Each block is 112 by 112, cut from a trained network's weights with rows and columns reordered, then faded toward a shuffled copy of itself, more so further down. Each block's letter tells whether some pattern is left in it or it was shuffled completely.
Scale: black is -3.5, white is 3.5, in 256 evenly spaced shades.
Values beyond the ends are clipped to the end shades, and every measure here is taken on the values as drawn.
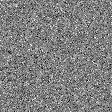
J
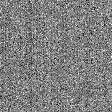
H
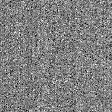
H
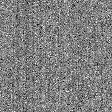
H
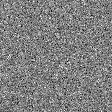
J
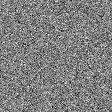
J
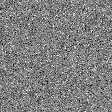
J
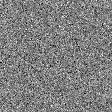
J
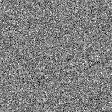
H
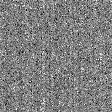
H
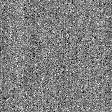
H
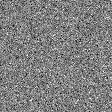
J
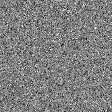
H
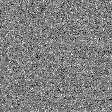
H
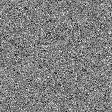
J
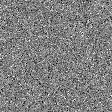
J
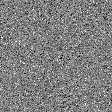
J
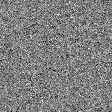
J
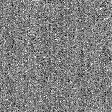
H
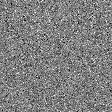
J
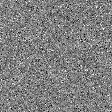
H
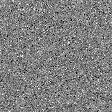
J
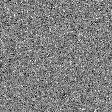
J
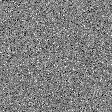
J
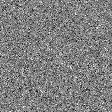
H
